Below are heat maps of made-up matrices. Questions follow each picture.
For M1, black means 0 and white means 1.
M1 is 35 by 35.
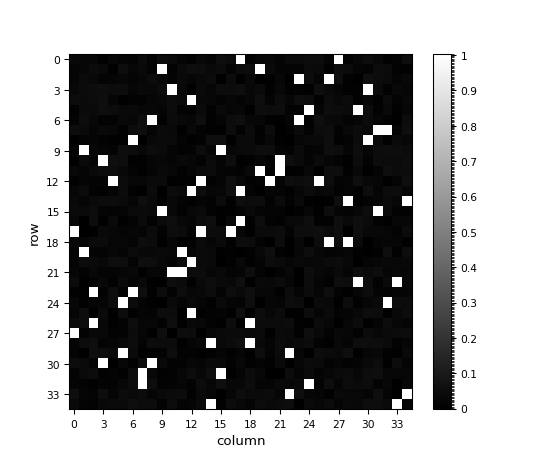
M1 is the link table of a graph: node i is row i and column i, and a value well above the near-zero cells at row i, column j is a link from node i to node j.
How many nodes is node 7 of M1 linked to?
2
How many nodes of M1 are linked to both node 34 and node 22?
1
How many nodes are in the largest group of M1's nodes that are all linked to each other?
2
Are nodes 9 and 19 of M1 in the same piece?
yes
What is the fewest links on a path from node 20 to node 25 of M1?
2
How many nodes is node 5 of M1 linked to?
2
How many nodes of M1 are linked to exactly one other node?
5
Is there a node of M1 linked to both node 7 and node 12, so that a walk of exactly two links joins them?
no
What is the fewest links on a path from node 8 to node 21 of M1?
4
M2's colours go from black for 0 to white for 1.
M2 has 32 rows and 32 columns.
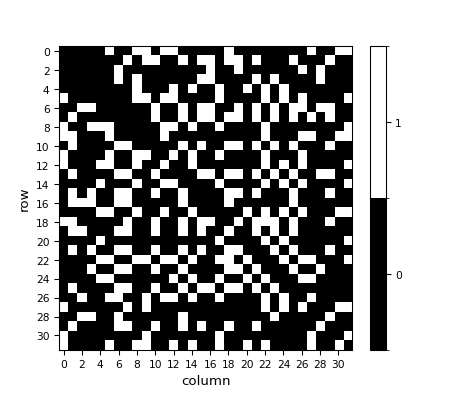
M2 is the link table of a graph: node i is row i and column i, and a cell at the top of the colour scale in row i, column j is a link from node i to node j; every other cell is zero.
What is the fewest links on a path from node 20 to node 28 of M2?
4
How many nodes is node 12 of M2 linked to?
10
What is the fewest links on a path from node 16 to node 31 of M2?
3
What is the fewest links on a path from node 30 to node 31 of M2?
1
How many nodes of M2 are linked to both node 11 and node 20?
2
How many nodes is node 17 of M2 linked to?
11
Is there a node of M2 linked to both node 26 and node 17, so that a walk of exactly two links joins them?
yes
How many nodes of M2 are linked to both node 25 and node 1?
8
